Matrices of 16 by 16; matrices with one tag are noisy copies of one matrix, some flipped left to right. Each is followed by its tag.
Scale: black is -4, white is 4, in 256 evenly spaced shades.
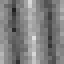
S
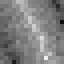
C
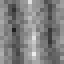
S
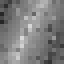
C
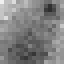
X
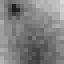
X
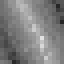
C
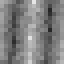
S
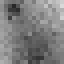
X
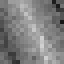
C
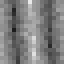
S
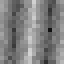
S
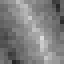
C
